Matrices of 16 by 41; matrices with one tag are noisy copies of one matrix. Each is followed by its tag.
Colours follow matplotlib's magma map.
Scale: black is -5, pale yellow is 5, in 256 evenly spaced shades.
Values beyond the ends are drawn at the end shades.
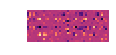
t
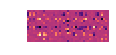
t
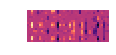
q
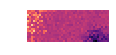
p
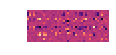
t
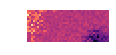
p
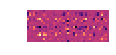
t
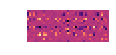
t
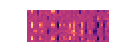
q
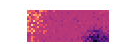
p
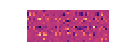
t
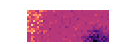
p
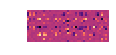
t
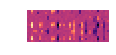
q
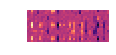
q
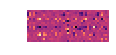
t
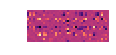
t
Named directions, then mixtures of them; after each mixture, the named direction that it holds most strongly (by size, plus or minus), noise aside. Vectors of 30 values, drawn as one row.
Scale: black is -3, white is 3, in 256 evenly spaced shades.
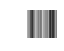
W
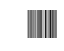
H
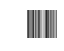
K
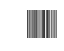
H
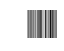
H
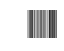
W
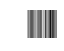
H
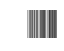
K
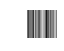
K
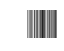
K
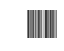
K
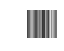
W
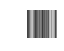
W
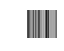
K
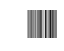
H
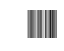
H
